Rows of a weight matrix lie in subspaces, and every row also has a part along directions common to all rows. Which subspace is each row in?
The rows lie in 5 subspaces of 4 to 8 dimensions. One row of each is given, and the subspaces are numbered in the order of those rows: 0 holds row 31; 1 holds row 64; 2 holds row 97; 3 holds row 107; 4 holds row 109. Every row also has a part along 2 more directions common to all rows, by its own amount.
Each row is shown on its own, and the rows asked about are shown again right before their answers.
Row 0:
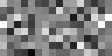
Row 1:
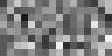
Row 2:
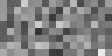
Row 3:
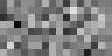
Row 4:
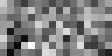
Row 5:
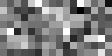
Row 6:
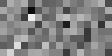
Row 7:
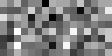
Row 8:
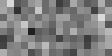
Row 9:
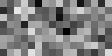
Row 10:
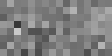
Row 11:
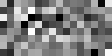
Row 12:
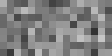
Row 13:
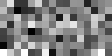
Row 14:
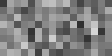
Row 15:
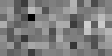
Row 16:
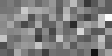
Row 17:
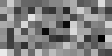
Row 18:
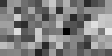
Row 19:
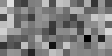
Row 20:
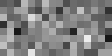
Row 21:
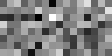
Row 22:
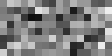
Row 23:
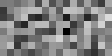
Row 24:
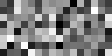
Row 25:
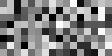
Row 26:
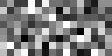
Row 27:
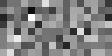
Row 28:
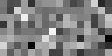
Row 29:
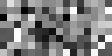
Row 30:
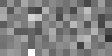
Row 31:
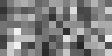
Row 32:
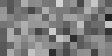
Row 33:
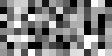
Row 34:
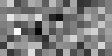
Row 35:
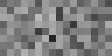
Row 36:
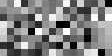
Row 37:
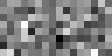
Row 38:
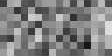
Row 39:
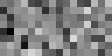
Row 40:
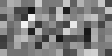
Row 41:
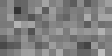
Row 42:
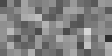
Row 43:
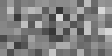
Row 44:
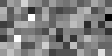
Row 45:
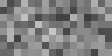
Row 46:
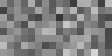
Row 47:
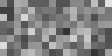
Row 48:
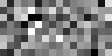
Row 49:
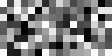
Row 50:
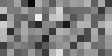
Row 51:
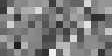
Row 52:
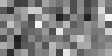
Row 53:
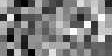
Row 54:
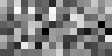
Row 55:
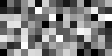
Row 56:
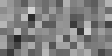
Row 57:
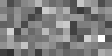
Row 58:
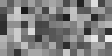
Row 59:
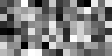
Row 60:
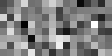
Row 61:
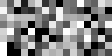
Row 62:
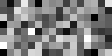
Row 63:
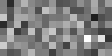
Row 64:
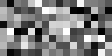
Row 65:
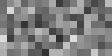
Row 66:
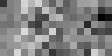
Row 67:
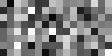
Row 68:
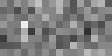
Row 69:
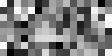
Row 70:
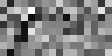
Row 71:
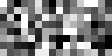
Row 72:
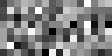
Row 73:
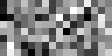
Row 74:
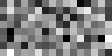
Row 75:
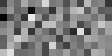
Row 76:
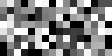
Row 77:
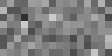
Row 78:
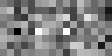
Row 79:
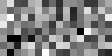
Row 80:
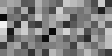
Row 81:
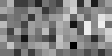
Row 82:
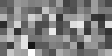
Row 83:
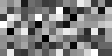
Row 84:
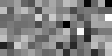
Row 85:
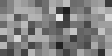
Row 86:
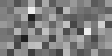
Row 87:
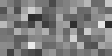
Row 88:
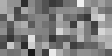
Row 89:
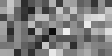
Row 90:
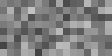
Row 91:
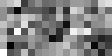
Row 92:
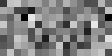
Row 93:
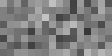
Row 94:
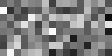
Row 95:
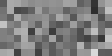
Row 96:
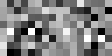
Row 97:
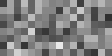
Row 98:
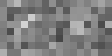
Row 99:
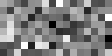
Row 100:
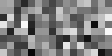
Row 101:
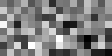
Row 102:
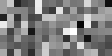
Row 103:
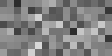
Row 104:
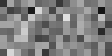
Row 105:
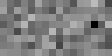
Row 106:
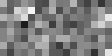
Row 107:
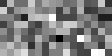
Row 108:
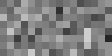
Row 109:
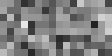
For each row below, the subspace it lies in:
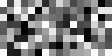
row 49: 2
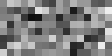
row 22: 0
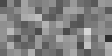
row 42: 0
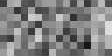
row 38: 4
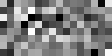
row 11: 0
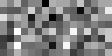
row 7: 0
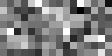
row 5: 1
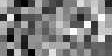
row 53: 4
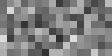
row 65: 3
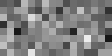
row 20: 0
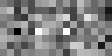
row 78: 0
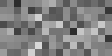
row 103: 0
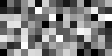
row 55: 2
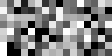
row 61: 1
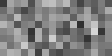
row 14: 4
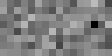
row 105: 4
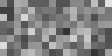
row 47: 1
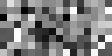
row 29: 0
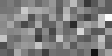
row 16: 2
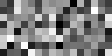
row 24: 2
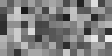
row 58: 0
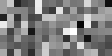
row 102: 4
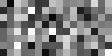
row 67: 0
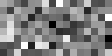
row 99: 1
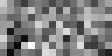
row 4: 0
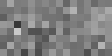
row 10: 0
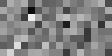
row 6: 3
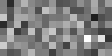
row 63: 1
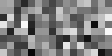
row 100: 4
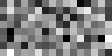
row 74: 1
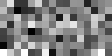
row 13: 2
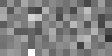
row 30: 0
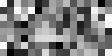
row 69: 2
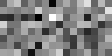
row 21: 0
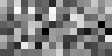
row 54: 0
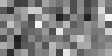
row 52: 3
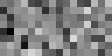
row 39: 1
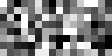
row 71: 4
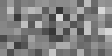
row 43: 2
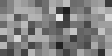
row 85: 2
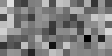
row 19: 1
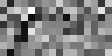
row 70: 2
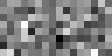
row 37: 4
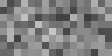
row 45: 3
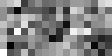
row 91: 1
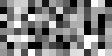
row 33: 3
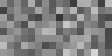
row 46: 2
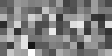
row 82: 2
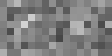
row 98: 1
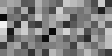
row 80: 2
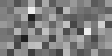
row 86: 3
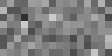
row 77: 3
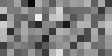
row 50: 2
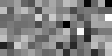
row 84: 2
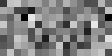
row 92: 4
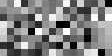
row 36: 2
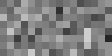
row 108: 0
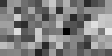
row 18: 4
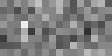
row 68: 3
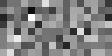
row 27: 0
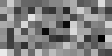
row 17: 1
